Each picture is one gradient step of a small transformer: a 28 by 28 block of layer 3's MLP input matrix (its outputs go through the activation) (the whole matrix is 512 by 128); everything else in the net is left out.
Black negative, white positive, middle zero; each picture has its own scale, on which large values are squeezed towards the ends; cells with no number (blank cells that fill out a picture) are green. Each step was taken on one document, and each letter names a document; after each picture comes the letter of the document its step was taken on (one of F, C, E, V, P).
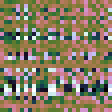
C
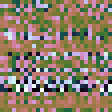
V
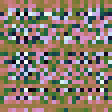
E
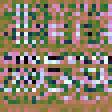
C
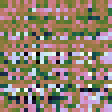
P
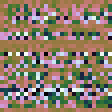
P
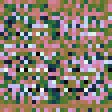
V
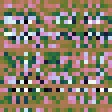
E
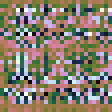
V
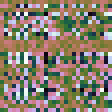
P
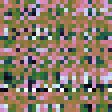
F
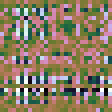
E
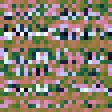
F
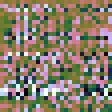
V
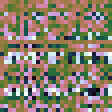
P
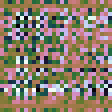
C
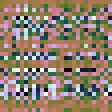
V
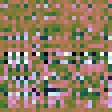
P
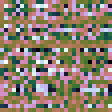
F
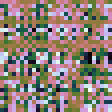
F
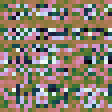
F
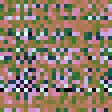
C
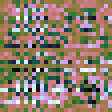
C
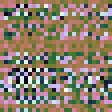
V
